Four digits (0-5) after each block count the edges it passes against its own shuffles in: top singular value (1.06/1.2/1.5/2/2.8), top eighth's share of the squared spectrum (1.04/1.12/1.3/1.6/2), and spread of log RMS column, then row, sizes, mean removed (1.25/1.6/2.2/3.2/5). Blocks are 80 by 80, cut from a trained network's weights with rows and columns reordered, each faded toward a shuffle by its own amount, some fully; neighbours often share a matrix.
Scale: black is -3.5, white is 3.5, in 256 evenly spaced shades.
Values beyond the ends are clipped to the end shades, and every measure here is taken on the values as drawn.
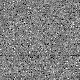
1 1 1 0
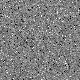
0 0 0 0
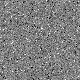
0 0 0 0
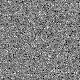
0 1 0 0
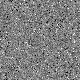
0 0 0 0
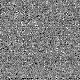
2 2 1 1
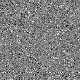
2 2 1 1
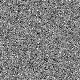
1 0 0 0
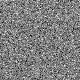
0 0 0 0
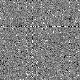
3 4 2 2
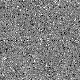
2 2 0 1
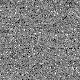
1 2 1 0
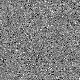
1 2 1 0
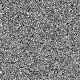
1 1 0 0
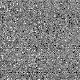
2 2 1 1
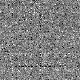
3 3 2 1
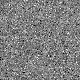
1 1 0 0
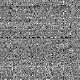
3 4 3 2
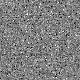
1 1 0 0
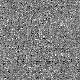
2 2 1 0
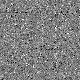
1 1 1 0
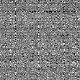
3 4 3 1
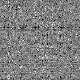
2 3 2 1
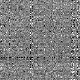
3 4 3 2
